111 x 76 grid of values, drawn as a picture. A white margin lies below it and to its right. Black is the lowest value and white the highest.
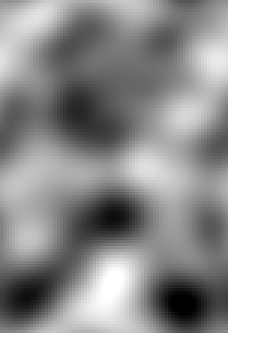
Ninth with the highest average: bottom middle. Slope: none. Grain: smooth. Average level on the scale: 50%.
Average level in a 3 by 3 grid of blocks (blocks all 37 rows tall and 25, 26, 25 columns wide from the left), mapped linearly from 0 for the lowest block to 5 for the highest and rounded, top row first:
4 2 4 | 3 2 4 | 1 5 0
